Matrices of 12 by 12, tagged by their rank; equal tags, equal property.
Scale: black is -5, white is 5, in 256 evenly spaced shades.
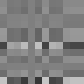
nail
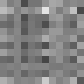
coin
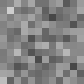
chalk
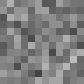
chalk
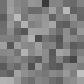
chalk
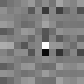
coin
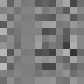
coin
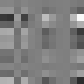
nail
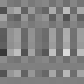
nail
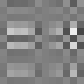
nail
